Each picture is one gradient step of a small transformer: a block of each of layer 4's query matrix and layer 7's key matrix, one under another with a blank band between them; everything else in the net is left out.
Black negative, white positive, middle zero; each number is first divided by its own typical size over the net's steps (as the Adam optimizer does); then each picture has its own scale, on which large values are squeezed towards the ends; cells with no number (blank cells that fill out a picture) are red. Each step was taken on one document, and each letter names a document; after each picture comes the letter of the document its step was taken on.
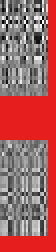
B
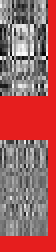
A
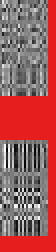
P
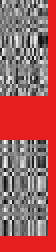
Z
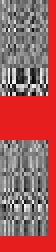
P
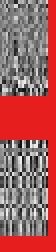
Z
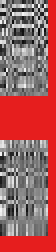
A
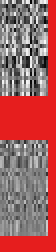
Z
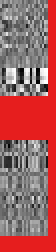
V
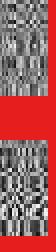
B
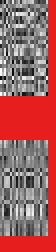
A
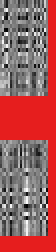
P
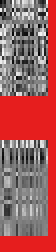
A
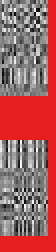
P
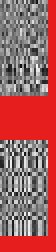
B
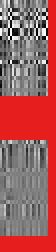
A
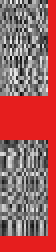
Z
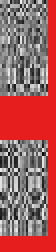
B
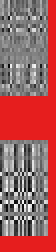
P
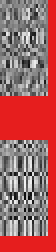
Z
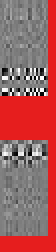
B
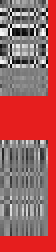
A
